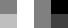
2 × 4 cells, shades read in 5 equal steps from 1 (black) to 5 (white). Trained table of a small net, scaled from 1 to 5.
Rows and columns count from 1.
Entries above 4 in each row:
1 1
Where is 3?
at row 1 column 1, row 1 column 3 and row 2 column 3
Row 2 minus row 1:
1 0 0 1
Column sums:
7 10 6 3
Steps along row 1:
up down down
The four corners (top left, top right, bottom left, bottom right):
3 1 4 2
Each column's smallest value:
3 5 3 1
